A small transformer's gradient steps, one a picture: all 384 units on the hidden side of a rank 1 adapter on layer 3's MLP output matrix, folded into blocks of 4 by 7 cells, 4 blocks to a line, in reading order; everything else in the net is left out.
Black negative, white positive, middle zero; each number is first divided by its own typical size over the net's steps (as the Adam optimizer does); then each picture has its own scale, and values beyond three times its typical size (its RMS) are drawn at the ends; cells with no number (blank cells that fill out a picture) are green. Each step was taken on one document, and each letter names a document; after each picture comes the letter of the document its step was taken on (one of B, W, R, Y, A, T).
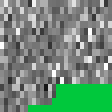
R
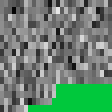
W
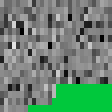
R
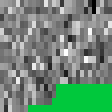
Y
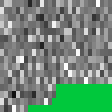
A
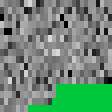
A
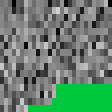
W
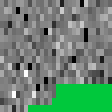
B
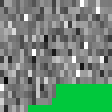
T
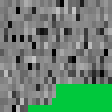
B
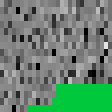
B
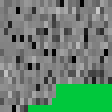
B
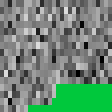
A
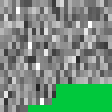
Y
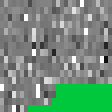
T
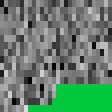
W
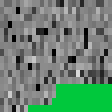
B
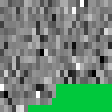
T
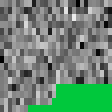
A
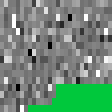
R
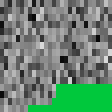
Y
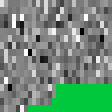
R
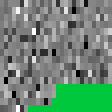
T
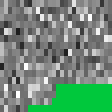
A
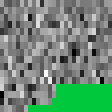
Y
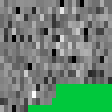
B
